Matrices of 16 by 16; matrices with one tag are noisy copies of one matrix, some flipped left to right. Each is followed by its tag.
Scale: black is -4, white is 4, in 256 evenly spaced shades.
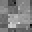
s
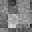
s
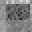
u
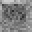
u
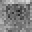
u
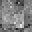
s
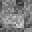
s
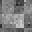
s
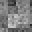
s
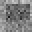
u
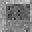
u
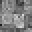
s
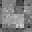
s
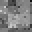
s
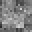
s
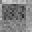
u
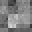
s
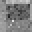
u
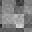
s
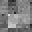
s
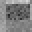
u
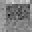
u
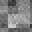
s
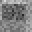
u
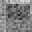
u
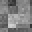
s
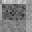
u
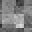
s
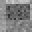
u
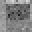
u
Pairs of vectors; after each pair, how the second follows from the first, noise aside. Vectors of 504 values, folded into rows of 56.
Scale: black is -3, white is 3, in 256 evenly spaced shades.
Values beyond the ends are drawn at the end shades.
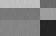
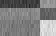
negated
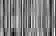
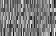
sign-scrambled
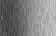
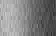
negated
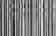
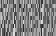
sign-scrambled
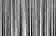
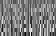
sign-scrambled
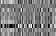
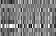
negated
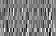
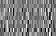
negated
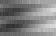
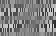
sign-scrambled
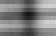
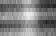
negated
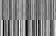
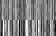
negated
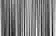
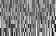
sign-scrambled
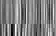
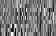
sign-scrambled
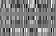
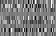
sign-scrambled
